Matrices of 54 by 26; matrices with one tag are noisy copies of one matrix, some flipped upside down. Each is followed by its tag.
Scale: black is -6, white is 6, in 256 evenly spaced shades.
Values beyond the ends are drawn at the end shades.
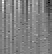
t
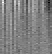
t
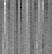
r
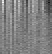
t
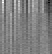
t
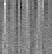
r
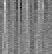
r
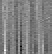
r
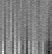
t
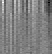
t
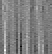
r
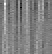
r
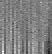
t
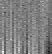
t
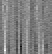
r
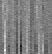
r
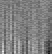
t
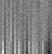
t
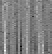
r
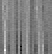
r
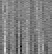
r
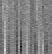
r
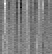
r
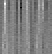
r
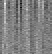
r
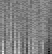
t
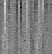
r
